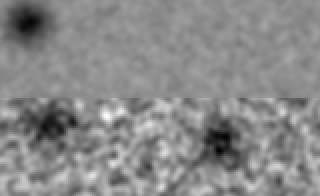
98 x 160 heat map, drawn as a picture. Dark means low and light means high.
Lone odd cells: none. Histogram: skewed, a long tail of low values. Dips: three. Mirror symmetry: none. Odd rows or columns: none. Seam: horizontal, 50% of the way down, the top part calmer.
